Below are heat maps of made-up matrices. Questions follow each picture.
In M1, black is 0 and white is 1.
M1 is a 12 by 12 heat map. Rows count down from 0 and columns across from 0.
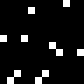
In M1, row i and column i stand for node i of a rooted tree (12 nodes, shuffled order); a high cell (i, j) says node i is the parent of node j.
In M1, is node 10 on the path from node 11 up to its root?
yes
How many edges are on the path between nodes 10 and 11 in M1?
3
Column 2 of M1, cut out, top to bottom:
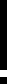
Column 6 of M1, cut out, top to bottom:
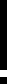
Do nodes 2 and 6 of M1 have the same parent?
yes
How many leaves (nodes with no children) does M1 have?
5
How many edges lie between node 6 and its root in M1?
1
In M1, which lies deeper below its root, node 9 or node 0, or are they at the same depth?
node 9
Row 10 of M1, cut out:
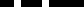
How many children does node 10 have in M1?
2
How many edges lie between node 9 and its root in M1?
6
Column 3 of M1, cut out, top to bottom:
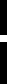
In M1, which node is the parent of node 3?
5
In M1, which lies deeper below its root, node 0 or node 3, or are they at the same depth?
the same depth
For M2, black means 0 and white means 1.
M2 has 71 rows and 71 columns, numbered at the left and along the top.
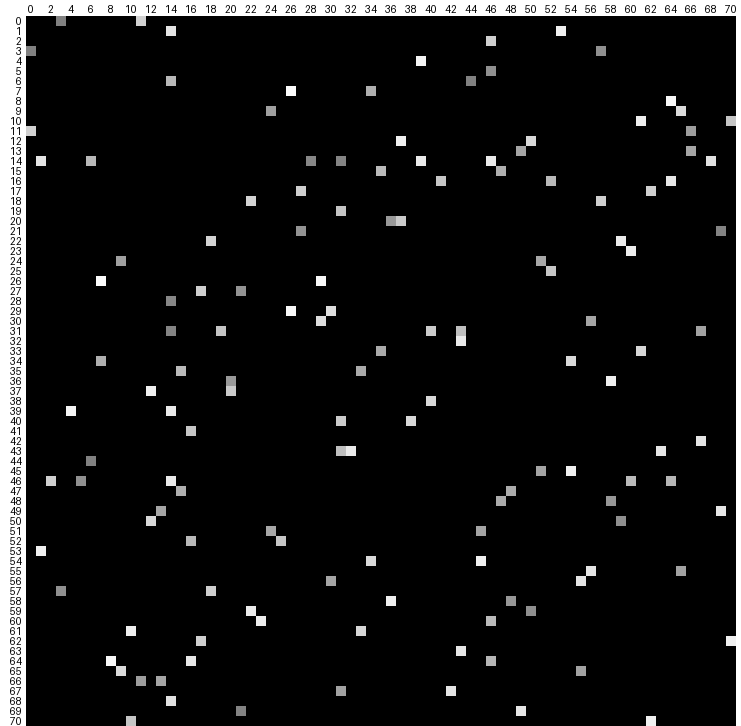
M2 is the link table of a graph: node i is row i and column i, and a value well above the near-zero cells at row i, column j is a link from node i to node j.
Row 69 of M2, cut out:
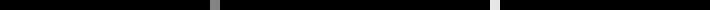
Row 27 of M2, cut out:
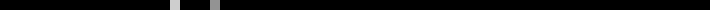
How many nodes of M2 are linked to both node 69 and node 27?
1
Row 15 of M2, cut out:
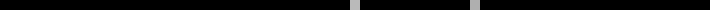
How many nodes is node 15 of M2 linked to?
2
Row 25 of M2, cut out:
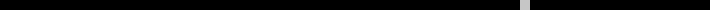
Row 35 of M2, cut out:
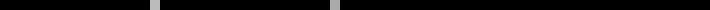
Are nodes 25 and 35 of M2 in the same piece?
no
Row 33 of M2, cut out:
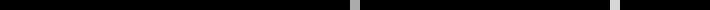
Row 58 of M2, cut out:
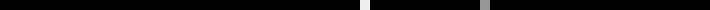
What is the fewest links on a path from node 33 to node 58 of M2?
5
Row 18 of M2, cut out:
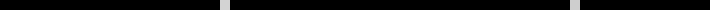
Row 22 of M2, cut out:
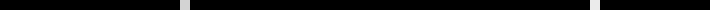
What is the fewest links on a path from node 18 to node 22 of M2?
1
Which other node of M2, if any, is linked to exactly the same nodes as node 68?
node 28
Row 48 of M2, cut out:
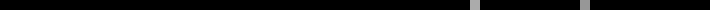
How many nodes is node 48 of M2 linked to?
2
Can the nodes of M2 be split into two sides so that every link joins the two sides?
no
